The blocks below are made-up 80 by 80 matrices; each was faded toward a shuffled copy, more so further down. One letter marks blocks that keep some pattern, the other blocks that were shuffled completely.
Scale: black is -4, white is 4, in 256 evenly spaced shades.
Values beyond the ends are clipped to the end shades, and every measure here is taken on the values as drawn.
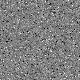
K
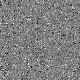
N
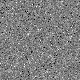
K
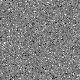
N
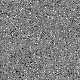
N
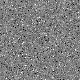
N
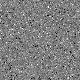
K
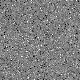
N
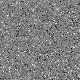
N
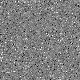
N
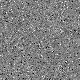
N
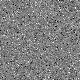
K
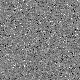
K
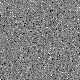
K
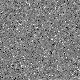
N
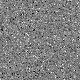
N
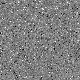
K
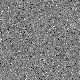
K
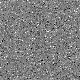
N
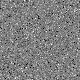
N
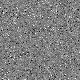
K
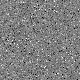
K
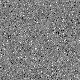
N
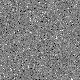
N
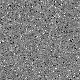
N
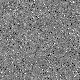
N
